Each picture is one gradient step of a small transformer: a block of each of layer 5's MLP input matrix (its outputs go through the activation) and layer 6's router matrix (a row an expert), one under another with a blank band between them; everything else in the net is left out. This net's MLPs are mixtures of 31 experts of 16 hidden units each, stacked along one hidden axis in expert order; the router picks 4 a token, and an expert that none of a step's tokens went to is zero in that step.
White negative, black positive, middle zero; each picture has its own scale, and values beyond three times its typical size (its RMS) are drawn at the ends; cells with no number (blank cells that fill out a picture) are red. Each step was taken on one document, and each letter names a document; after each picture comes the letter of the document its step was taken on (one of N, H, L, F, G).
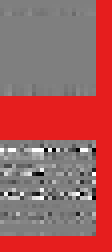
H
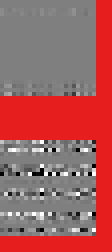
H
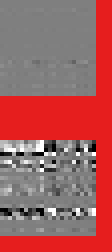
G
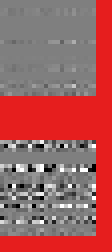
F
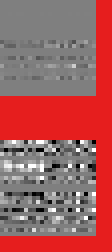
G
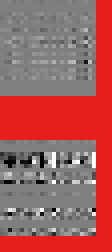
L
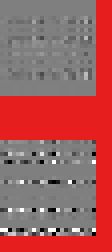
L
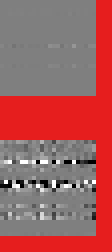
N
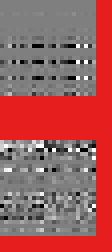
G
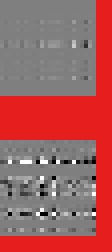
N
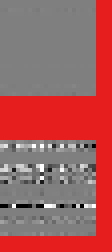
F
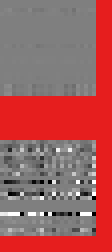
H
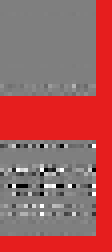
F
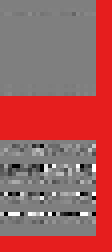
H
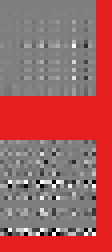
N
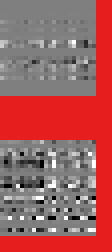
G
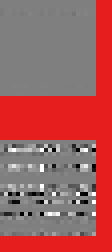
H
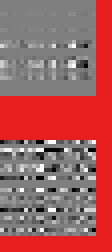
G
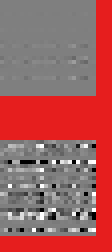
G
